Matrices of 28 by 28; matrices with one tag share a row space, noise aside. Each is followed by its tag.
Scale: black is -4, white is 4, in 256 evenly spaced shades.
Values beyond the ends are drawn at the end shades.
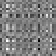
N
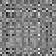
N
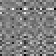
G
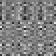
G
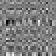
N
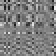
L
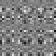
G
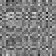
N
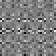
G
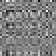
N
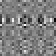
G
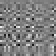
L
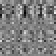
G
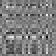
N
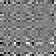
L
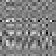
N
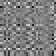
L
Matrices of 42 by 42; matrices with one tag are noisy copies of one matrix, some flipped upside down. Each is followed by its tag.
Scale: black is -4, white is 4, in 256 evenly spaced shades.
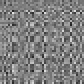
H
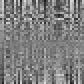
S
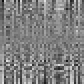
S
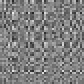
H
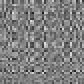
H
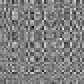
H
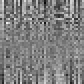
S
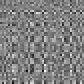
H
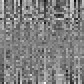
S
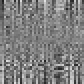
S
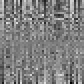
S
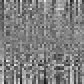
S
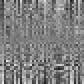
S
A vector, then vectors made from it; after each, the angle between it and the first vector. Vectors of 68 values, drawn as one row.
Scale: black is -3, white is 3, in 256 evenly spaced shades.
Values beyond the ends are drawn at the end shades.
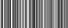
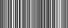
orthogonal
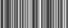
partly aligned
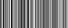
nearly opposite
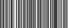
partly opposed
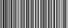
partly opposed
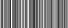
nearly parallel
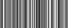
partly aligned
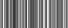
partly aligned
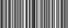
partly aligned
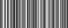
orthogonal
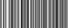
partly opposed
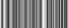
partly aligned
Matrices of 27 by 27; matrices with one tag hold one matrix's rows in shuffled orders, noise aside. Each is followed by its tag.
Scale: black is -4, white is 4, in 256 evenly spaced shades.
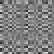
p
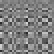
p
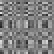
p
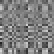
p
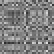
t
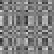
p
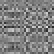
t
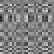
p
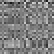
t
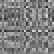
t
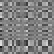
p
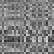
t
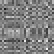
t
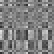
p
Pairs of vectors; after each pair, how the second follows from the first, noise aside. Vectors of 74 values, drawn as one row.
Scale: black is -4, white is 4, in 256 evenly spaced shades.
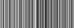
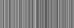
shrunk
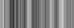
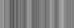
shrunk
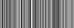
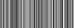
wrapped around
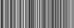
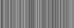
shrunk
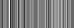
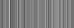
shrunk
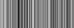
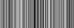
wrapped around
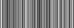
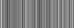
shrunk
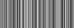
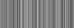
shrunk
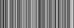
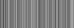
shrunk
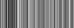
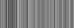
shrunk
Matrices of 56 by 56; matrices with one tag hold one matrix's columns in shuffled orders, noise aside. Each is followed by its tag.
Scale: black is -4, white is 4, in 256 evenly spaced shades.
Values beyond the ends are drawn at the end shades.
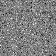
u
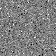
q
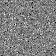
u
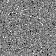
q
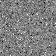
u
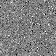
q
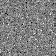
u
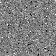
q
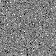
q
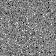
u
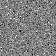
q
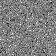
u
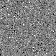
q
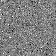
q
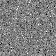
q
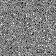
u
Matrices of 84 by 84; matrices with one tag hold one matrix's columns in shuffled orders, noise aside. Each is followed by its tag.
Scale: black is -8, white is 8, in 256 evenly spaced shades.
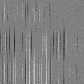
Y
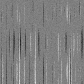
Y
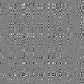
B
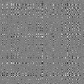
B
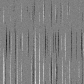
Y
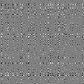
B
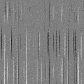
Y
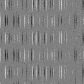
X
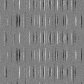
X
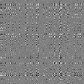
B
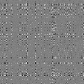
B
